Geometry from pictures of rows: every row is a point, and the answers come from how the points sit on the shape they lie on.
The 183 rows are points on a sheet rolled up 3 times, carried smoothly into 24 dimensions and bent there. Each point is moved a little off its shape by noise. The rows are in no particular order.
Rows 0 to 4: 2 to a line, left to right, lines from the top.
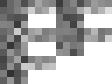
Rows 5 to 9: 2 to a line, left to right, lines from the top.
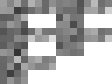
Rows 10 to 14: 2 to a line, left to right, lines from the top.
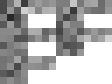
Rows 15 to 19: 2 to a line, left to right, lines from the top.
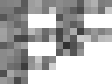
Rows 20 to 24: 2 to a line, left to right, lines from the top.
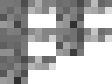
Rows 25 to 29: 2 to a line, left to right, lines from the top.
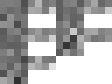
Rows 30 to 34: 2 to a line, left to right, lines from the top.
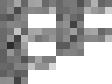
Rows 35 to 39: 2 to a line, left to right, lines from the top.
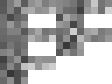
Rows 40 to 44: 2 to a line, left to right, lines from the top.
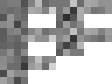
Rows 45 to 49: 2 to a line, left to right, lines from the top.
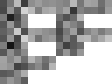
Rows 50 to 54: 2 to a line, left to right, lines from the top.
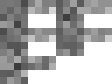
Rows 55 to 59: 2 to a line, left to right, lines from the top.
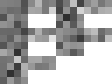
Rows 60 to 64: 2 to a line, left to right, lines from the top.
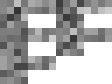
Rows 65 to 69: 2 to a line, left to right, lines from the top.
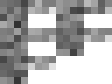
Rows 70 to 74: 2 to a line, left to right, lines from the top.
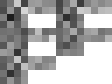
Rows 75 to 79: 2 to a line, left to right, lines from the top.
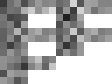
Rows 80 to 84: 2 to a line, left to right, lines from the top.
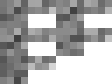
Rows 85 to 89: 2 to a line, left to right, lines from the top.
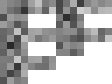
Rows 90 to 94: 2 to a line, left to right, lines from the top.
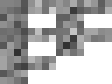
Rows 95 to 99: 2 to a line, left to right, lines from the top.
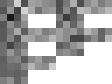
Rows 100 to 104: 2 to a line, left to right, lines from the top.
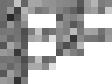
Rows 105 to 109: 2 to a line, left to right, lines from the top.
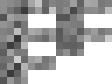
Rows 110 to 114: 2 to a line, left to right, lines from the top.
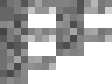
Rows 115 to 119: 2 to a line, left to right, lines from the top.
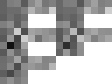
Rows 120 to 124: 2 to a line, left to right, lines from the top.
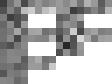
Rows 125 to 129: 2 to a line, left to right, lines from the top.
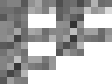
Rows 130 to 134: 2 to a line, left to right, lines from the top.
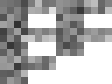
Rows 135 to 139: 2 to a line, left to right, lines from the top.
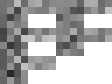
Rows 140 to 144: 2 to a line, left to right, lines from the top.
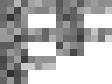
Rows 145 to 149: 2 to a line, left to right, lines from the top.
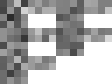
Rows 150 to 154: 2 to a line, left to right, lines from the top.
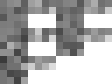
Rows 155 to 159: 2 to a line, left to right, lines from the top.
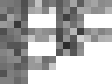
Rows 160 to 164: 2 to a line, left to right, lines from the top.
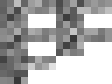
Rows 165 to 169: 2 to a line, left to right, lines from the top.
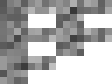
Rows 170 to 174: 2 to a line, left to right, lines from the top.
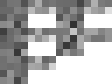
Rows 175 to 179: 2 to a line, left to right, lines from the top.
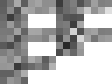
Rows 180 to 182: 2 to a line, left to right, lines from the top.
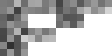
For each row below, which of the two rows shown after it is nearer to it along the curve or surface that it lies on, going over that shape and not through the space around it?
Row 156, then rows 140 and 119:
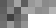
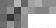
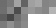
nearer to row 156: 140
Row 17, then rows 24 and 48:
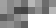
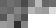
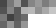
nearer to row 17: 24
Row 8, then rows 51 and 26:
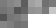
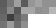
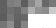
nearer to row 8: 26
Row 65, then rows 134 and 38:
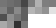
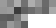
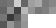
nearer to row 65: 134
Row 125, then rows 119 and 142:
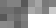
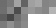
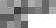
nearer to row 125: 119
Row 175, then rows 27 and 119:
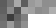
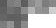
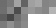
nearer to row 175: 27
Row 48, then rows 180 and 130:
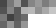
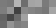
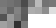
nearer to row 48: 180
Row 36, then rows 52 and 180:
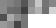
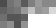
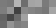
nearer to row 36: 52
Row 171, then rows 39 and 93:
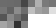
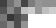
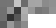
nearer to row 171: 39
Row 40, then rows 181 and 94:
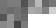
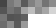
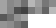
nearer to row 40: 181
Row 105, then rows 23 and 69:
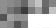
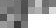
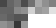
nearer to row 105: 23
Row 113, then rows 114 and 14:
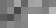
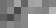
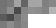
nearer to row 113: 114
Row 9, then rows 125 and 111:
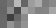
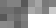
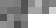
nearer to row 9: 125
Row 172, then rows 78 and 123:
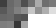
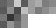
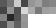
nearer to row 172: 123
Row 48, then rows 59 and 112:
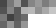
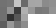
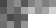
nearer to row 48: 112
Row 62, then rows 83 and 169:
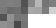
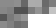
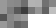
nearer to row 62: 83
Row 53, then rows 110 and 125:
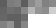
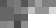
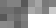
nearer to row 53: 125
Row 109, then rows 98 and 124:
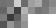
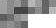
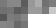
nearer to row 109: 98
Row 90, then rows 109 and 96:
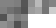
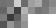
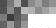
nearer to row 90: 96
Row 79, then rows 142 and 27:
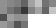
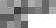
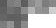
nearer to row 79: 142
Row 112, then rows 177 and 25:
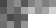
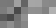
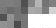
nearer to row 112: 25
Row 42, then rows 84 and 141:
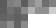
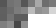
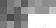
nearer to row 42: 141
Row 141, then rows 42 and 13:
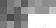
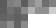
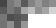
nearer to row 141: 42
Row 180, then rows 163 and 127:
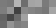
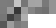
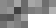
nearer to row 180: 127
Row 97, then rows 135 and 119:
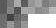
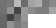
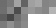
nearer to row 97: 135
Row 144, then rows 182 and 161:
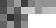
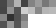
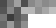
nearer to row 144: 182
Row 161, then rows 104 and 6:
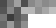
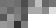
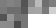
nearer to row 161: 6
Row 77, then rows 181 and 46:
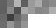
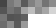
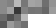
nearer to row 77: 181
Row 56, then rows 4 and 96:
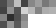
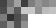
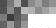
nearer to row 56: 4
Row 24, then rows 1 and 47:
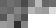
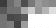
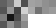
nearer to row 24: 1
